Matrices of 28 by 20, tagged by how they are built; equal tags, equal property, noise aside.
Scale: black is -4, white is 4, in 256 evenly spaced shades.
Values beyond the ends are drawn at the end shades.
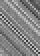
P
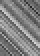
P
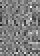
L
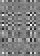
L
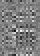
L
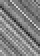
P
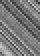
P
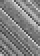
P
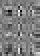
L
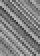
P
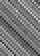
P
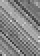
P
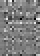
L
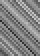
P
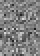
L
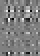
L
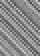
P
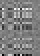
L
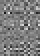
L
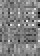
L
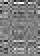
L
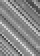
P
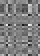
L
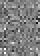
L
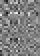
L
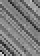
P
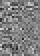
L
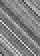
P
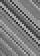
P
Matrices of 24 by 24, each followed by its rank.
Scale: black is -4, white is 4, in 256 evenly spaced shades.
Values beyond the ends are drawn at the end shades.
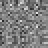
five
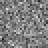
full rank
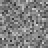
full rank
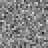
full rank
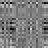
two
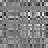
two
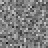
full rank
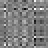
two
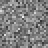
full rank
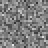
full rank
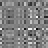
two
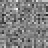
five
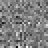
five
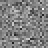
five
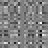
two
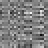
two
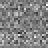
five
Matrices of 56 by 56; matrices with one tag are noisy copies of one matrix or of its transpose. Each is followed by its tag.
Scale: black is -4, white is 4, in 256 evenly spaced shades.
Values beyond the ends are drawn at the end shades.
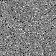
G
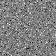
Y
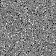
G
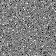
Y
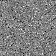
G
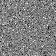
Y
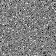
Y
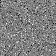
G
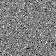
Y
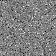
G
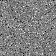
G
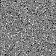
G
